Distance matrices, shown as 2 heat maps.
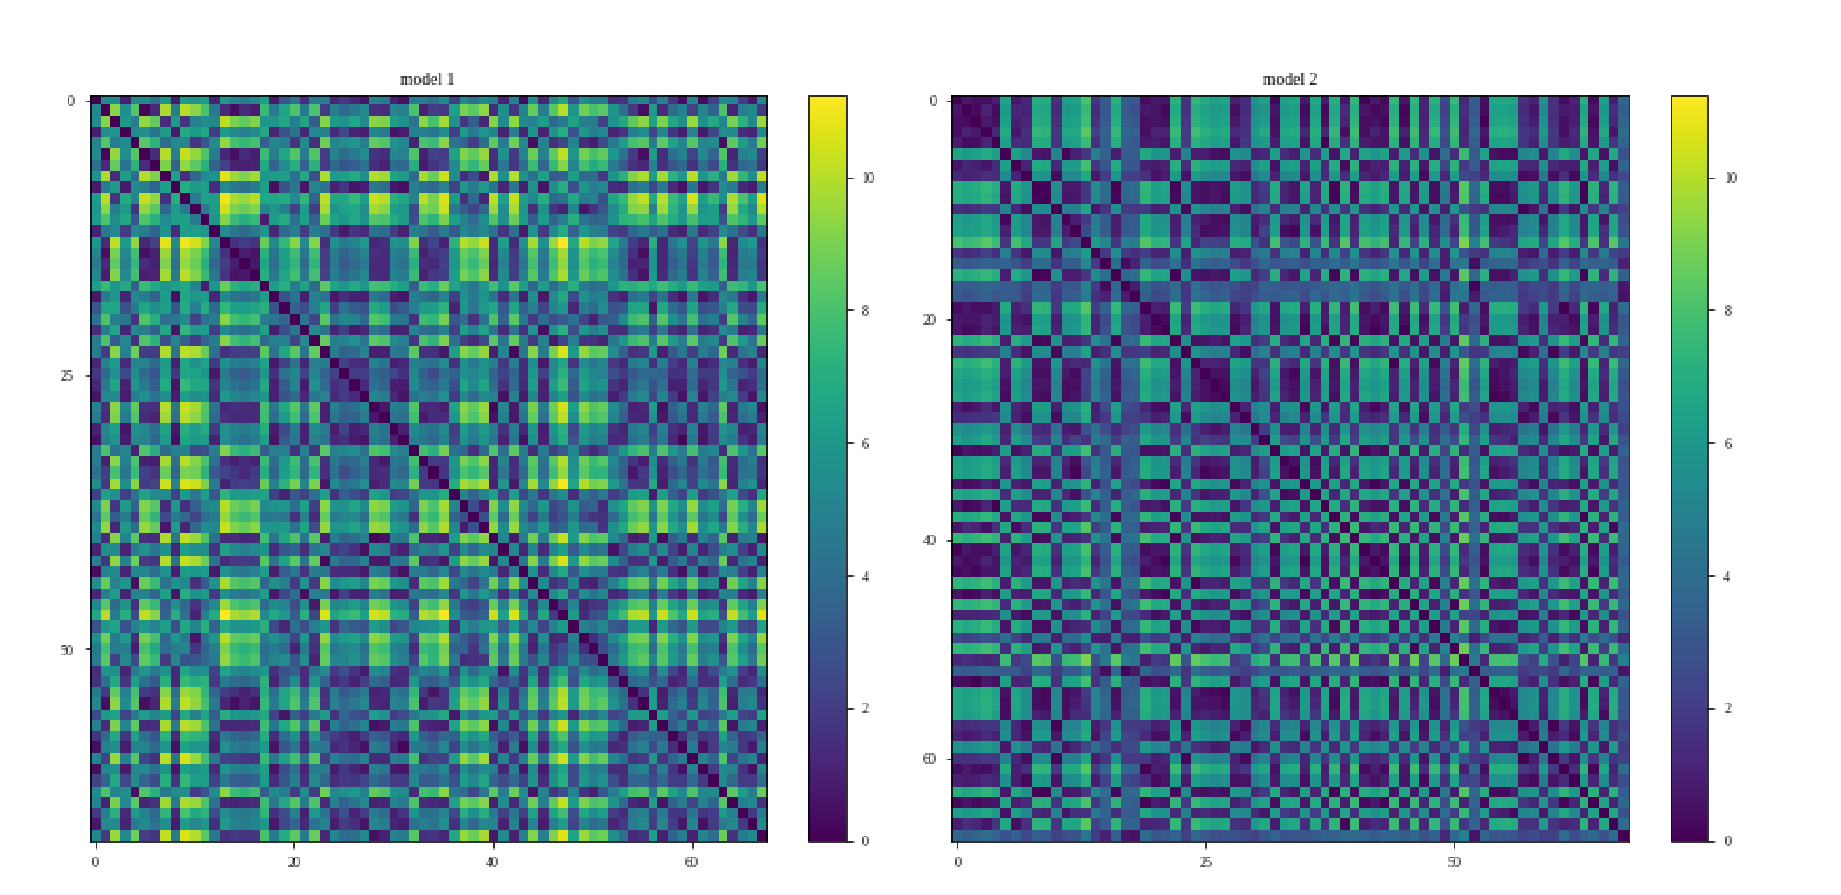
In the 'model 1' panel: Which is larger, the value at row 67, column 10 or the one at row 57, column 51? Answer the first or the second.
the first
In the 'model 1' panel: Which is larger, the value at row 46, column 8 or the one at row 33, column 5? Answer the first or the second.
the first
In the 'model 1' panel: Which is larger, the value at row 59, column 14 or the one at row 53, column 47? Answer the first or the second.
the second
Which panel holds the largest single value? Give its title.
model 1
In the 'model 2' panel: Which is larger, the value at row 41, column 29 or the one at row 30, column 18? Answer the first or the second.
the second
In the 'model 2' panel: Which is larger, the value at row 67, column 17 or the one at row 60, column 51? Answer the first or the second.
the second
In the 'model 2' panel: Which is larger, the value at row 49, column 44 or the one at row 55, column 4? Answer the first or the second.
the second
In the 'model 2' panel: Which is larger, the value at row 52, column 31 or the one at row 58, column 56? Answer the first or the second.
the second
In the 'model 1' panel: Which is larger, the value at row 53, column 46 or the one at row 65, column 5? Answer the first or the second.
the first
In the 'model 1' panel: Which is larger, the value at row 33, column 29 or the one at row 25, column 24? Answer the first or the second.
the second
